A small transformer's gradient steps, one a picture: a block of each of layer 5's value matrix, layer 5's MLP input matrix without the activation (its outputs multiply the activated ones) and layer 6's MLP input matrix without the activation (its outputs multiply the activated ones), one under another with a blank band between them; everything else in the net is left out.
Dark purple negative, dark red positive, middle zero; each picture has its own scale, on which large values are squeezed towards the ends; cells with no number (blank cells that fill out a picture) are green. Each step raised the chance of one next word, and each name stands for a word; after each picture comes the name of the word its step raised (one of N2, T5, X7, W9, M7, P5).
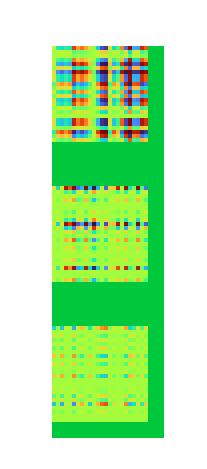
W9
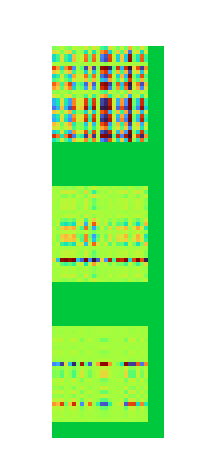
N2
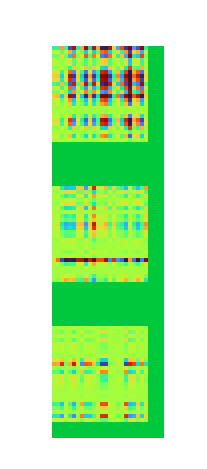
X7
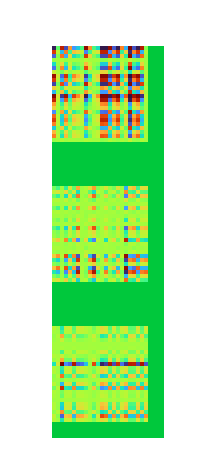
X7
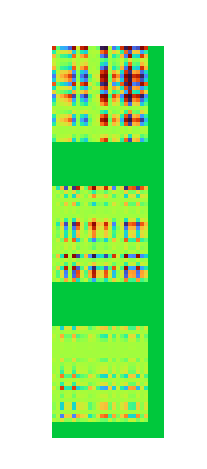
X7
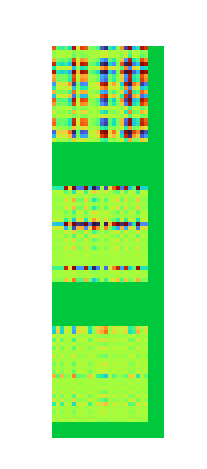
W9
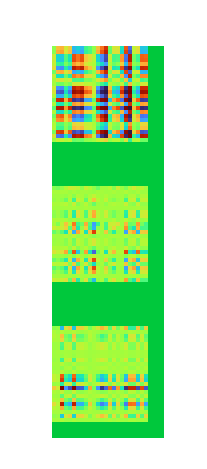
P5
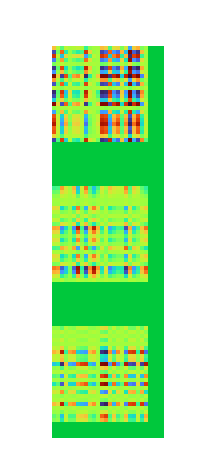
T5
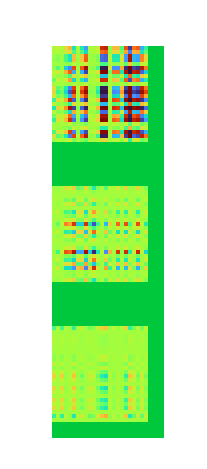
P5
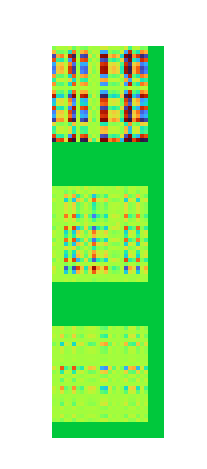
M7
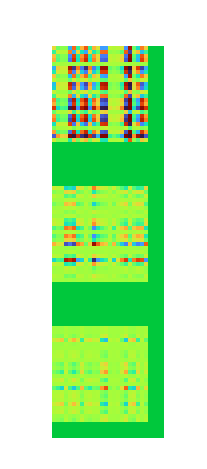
N2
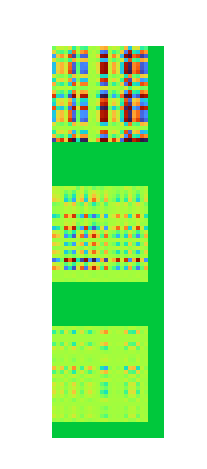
M7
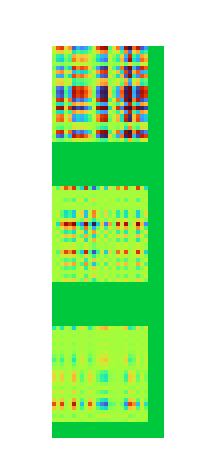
P5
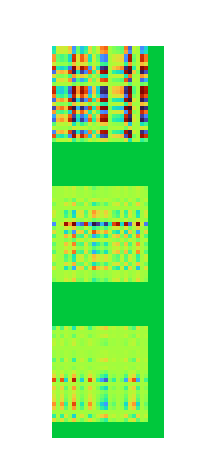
P5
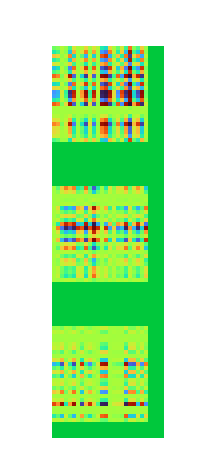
T5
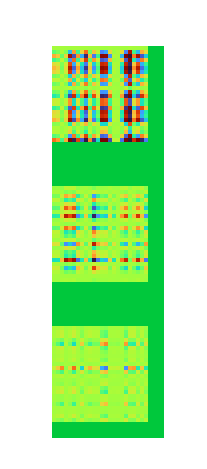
M7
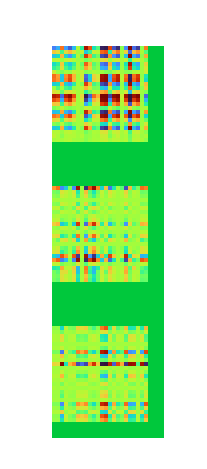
X7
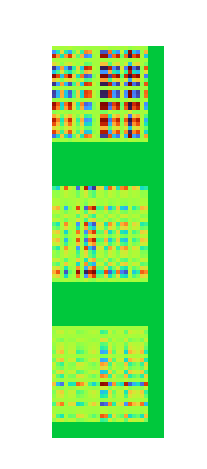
T5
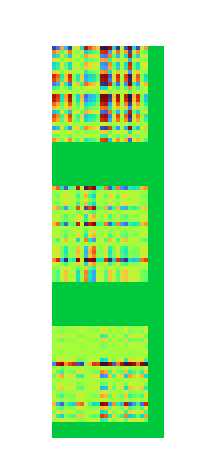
X7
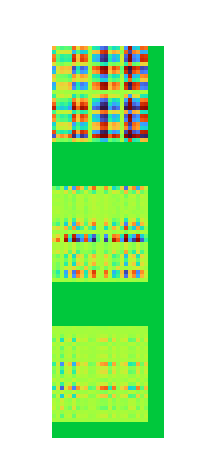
N2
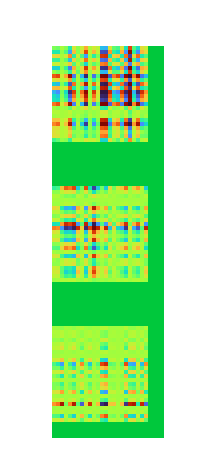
T5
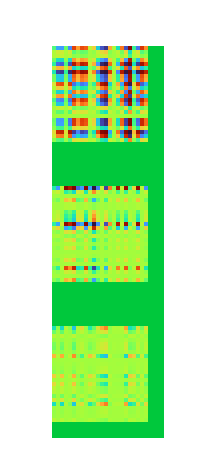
W9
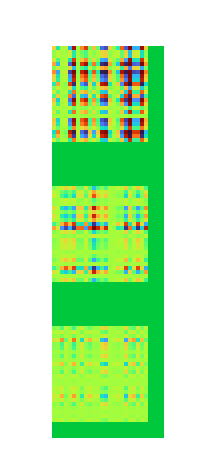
W9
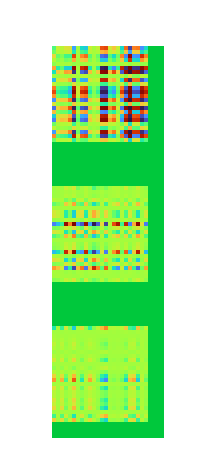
P5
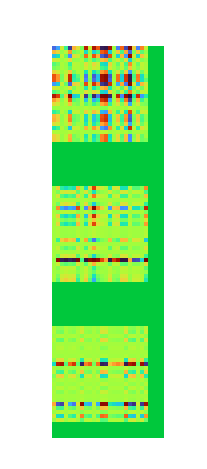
X7
